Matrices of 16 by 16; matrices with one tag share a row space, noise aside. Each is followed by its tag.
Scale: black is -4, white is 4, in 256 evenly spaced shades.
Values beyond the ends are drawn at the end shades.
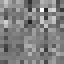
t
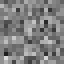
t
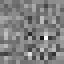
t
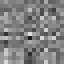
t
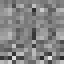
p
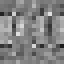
p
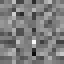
p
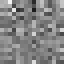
p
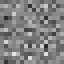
t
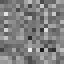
t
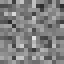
p
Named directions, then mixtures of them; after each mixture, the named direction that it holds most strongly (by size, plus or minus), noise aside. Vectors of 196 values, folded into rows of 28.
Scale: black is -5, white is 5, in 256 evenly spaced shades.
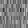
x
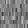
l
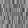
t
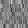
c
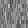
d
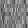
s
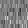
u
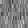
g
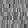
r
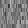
d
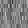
d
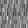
x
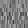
r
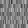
c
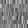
l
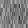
t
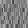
t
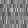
s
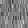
g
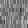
x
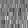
u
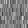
l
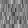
c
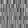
x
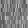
s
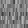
l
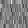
c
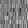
u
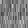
g
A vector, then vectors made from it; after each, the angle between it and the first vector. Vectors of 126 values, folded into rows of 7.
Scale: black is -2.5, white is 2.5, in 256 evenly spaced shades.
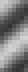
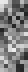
partly aligned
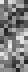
partly aligned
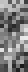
partly aligned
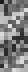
partly opposed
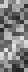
partly aligned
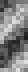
nearly opposite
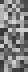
orthogonal
